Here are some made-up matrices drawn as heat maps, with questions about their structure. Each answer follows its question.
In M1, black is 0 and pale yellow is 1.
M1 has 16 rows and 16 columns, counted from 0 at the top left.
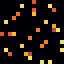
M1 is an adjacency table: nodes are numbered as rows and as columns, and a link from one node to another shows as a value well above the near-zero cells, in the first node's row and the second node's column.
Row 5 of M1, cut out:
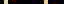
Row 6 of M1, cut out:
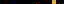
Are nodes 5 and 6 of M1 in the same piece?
no
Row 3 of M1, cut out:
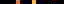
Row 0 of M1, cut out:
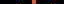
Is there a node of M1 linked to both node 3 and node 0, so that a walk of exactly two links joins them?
yes
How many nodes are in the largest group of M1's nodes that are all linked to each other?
2
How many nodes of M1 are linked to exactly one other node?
5
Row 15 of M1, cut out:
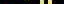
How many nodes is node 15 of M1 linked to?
2
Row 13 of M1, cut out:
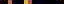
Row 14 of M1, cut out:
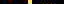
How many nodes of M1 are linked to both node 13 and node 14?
1
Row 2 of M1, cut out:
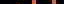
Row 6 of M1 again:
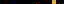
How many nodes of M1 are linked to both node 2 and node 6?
1
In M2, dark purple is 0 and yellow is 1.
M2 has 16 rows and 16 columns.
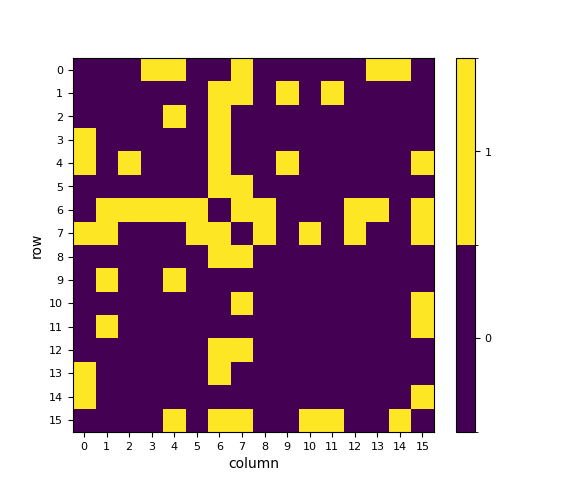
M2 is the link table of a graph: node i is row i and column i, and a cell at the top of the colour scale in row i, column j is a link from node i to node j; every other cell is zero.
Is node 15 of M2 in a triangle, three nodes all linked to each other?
yes
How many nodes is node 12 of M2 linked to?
2
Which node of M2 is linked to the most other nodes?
node 6
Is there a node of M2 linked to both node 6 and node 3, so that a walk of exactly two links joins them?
no
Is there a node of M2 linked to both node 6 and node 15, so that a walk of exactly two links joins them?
yes
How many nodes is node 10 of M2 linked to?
2
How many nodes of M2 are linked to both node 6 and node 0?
4
